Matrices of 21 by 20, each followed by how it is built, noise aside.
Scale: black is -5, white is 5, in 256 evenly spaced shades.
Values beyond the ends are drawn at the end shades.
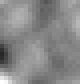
smooth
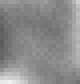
smooth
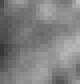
smooth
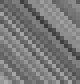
Toeplitz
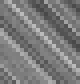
Toeplitz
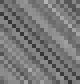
Toeplitz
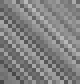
Toeplitz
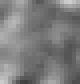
smooth
